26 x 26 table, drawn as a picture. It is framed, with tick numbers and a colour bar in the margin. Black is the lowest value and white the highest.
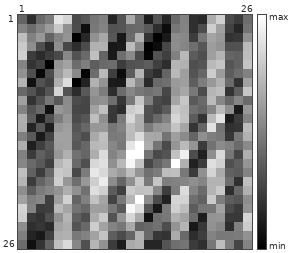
The top middle is the ninth with the lowest average. The centre is the ninth with the highest average. Stripes running up and down repeat 6 times from left to right.
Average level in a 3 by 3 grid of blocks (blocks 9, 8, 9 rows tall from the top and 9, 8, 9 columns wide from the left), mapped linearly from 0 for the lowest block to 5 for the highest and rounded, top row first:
203
254
444
